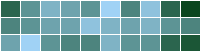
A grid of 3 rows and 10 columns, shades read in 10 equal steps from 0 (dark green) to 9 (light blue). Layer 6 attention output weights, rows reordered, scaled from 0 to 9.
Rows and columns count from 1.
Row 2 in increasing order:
4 4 5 5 6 6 6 7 7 8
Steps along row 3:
up down down same up down same down down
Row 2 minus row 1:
2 0 -1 0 3 -2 2 -1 3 4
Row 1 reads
2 5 7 6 5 9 4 8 2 0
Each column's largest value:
6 9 7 6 8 9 6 8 5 4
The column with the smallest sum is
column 10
